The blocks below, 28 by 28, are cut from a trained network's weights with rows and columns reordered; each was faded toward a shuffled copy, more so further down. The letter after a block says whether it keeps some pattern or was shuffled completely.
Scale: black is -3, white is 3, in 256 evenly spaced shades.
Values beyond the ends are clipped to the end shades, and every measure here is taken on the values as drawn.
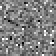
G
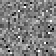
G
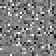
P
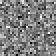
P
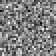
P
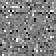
P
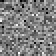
P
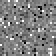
G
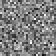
G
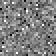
G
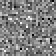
P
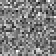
P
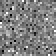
G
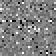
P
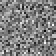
P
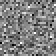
G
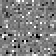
P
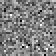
G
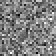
G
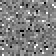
G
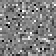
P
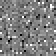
G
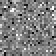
G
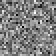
P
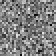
G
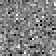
G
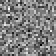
G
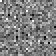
G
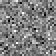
G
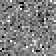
G
